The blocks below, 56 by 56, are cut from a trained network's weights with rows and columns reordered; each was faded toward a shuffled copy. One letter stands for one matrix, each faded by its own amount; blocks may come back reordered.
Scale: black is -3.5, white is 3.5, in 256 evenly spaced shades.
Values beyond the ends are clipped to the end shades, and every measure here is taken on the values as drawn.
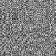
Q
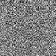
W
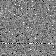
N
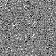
N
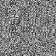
Q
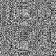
W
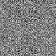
Q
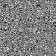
N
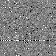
N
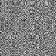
W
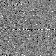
N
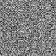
Q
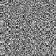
Q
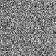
W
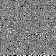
N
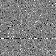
N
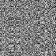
W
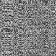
W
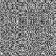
W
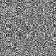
W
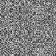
Q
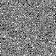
N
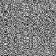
Q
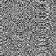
Q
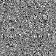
N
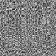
W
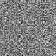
Q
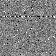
N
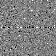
N
